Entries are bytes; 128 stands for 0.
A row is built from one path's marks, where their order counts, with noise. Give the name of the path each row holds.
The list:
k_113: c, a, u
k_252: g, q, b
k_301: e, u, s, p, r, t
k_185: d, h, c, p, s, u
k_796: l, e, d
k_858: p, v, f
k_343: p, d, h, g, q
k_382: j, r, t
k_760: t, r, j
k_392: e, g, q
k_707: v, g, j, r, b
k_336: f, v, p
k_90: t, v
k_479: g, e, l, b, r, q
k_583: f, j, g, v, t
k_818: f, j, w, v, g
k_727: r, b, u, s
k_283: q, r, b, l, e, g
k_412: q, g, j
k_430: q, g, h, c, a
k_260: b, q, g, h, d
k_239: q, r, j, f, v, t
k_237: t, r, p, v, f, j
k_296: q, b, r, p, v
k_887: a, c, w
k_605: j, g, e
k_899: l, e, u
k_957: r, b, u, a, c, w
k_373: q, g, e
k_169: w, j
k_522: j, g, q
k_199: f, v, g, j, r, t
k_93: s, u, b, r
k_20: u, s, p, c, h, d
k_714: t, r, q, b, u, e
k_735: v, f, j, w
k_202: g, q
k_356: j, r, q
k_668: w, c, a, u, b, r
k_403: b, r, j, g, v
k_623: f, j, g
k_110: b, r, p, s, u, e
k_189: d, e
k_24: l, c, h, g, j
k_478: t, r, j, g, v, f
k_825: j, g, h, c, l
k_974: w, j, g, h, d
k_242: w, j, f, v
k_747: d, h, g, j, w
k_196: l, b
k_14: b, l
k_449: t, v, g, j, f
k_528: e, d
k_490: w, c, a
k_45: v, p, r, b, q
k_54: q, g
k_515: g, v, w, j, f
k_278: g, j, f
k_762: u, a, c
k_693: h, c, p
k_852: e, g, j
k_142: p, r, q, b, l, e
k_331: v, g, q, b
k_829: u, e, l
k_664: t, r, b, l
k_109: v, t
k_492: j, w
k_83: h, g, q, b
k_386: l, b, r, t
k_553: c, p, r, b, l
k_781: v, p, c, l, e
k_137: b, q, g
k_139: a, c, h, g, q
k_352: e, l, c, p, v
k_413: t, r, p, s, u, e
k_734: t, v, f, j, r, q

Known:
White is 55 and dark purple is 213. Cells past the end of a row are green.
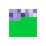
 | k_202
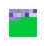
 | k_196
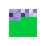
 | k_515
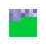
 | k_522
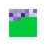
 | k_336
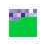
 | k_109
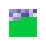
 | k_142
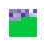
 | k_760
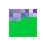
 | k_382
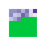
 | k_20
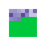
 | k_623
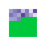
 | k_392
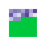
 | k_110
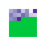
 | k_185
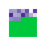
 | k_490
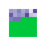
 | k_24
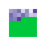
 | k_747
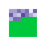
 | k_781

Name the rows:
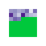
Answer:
k_735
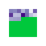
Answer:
k_714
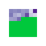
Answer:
k_899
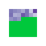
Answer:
k_356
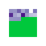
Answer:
k_90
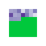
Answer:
k_252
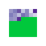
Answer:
k_189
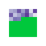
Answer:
k_553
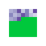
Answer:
k_343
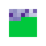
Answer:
k_818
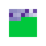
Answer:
k_242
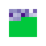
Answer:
k_237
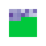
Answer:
k_278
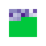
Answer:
k_413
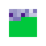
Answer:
k_199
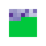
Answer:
k_583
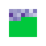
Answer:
k_707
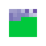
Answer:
k_825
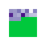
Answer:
k_449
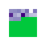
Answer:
k_734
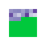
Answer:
k_14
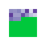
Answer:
k_974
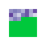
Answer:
k_403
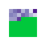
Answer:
k_528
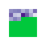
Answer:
k_296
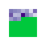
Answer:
k_239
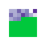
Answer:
k_113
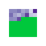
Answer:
k_796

